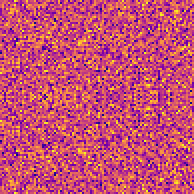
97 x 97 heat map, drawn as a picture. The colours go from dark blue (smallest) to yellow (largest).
The top and bottom halves mirror each other. No seam splits the table. Overall the values sit about 50% of the way up the scale. The histogram is bell-shaped. The texture is fine-grained noise. No row or column stands out.
